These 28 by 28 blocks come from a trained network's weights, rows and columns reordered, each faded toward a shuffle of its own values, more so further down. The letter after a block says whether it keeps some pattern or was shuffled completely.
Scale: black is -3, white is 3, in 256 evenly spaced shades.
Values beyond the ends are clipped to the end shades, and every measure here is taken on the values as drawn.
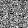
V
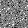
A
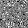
V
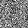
V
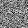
V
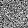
A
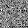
V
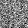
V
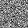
A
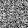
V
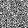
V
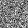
A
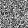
V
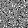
A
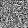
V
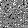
A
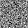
A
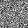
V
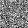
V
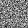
A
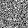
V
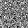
V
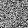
A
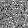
A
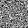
A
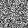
V
